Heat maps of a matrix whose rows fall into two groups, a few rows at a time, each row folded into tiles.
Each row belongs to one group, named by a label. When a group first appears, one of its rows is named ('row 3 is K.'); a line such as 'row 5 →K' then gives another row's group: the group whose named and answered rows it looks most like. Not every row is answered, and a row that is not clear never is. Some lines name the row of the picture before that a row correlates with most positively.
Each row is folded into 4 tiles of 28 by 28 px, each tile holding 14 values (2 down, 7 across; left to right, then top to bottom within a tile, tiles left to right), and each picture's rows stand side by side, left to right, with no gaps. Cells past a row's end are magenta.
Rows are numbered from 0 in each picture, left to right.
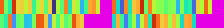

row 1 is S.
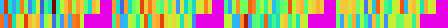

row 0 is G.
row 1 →S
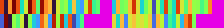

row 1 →G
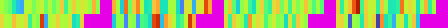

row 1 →S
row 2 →G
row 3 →G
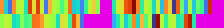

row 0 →S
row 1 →G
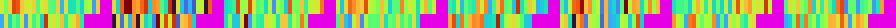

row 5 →G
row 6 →G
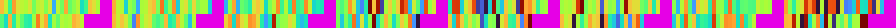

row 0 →S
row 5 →G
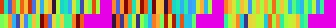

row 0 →S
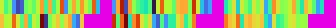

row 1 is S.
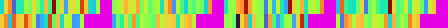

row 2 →G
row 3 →G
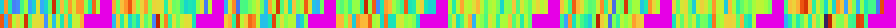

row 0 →G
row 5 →S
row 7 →G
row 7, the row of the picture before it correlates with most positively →1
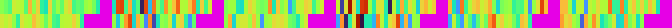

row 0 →S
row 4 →S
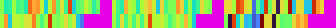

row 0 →S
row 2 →S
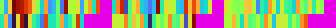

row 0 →G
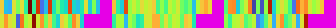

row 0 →S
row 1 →S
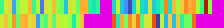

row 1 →G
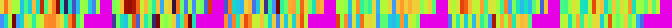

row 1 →G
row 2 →G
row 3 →G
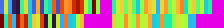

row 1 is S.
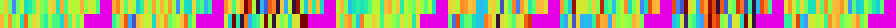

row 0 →G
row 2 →S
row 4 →S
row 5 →S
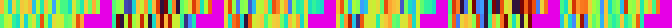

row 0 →S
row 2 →G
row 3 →G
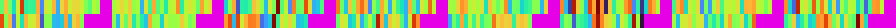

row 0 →G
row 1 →S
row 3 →S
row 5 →S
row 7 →S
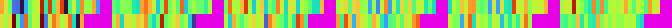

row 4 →G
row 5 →S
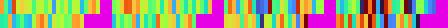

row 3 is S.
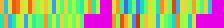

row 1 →G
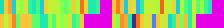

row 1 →G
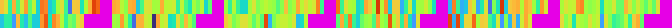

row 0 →S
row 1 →G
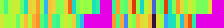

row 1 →G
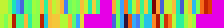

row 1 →S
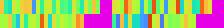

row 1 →S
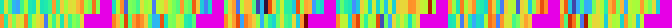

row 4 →S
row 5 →G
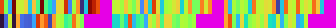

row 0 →S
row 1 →S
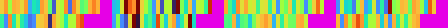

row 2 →S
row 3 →G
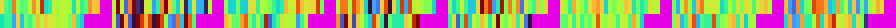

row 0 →S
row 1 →G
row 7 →S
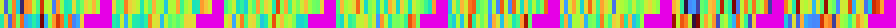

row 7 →S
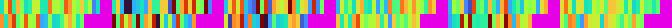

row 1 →G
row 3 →G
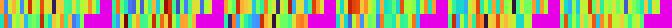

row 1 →G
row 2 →S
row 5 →S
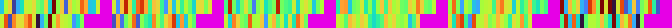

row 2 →G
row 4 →G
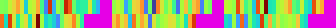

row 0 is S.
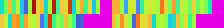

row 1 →G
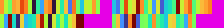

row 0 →S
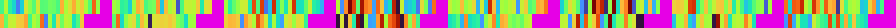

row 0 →G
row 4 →S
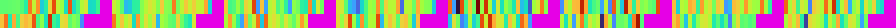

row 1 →G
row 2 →S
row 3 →G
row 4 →S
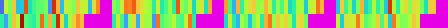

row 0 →G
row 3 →G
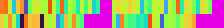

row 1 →S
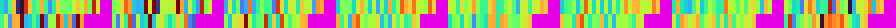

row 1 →S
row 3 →G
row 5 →G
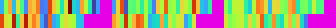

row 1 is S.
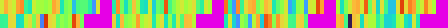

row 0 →G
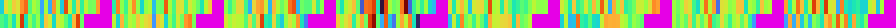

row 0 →G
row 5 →S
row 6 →S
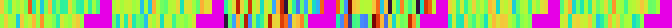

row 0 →S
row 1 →S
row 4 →S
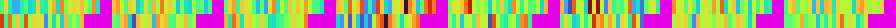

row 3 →S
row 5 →S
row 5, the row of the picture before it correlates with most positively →0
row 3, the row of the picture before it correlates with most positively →1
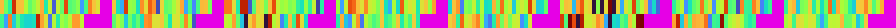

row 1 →S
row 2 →G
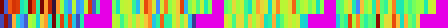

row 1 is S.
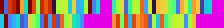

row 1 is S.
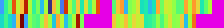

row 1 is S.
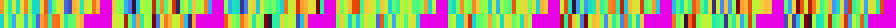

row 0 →S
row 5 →G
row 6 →G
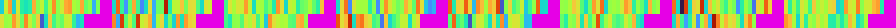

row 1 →G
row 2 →G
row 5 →S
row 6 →S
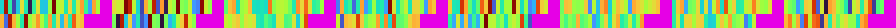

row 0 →G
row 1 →S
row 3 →G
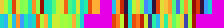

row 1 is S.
